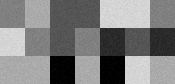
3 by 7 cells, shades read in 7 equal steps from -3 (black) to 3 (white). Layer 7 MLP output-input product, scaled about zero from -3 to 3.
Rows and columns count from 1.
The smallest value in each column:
0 0 -3 -1 -3 -1 -2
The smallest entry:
-3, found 2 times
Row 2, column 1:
2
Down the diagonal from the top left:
0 0 -3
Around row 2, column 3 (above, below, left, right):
-1 -3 0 0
